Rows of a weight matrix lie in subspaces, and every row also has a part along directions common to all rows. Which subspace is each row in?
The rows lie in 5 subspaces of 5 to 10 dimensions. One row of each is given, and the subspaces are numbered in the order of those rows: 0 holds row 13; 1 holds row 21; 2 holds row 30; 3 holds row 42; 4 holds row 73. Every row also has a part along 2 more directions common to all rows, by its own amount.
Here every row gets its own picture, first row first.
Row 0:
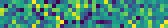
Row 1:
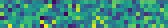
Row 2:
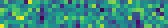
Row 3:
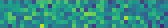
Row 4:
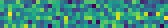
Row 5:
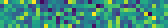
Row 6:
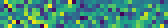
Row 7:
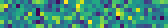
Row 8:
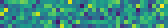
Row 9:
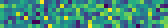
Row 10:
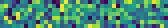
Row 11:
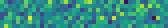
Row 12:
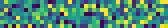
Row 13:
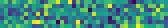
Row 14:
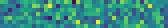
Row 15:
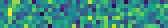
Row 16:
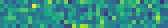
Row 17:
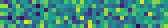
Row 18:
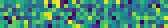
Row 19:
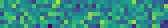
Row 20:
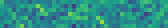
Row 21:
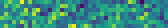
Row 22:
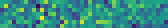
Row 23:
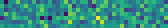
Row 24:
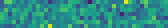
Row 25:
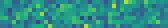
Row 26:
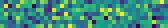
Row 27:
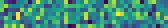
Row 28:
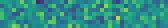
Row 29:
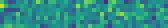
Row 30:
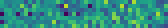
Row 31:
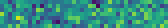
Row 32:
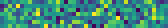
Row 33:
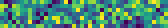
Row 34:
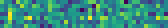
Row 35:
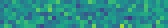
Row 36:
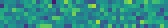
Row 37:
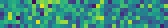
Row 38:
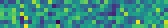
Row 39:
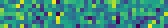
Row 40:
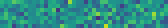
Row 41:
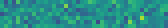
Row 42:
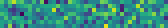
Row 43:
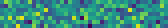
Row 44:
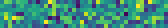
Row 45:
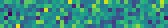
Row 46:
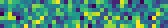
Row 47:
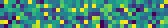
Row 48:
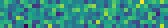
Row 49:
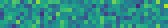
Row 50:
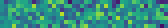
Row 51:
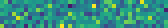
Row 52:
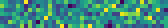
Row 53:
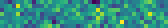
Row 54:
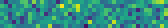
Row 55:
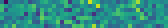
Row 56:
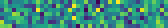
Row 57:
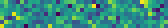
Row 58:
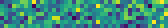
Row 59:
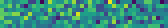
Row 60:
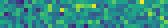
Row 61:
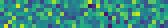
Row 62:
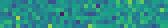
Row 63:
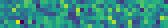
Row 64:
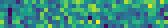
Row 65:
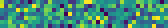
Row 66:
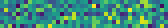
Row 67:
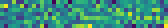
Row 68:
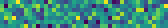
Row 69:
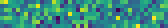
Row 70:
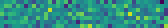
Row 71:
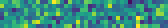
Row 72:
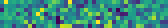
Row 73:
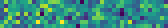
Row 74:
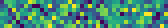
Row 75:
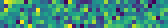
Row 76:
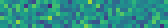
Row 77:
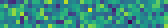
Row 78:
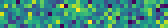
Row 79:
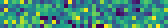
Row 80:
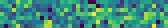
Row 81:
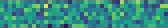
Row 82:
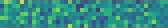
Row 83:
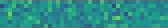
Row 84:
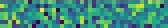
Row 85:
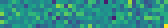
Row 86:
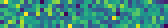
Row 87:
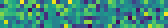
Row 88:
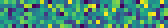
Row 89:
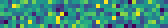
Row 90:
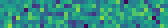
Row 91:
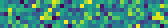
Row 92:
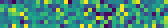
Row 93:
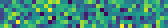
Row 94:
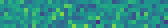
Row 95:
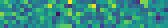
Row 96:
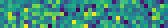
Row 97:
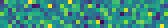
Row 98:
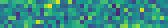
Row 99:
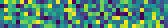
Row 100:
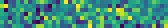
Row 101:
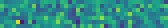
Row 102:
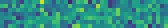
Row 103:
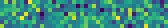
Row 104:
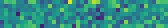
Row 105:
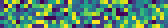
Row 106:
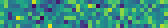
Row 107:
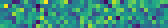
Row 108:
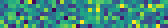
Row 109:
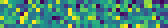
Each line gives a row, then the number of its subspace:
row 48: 3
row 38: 3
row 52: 2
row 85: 2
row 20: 1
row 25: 0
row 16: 0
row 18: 0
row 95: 2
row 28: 4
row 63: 4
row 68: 3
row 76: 1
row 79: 1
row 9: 0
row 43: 0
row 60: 1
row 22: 3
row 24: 0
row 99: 0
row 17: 0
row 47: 3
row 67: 2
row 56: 4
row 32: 4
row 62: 2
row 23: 1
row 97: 1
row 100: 4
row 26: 1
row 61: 2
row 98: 0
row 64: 0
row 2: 2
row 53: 4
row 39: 2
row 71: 0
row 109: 2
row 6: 1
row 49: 4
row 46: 2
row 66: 2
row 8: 2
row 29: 0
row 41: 2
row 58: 2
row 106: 4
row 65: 1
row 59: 2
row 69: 1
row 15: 0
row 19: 3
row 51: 2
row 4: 0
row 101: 4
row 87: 2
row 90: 0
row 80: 4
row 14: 0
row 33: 2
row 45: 0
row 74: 1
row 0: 3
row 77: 3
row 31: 4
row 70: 2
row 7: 4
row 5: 4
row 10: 0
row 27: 0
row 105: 1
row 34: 0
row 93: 4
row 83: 0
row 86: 2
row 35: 4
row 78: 2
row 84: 3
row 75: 0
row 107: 3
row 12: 2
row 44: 3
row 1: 1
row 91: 1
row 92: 3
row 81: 3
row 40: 3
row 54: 2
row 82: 1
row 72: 3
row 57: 2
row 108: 0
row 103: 2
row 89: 2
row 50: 4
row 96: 4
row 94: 1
